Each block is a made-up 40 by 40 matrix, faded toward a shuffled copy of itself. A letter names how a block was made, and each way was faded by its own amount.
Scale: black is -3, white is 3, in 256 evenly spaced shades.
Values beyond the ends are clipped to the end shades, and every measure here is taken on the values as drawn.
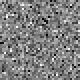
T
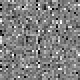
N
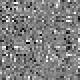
N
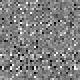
N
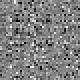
N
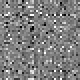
N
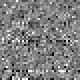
N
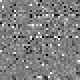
N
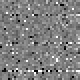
N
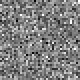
T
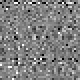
N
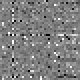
N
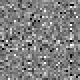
N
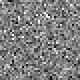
T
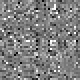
N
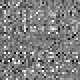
N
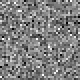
T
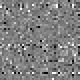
N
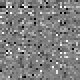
N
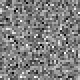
T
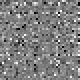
N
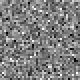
T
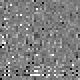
N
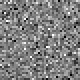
T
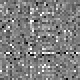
N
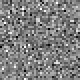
T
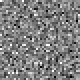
T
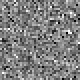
T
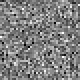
T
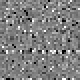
N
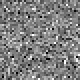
T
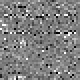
N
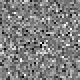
T
